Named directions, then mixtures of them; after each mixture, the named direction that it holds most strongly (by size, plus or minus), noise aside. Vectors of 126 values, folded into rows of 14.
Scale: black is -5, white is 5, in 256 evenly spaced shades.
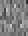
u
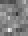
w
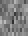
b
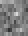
w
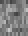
w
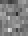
w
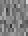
u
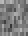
w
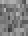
w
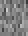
u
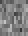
b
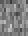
u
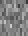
u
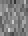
b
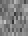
b
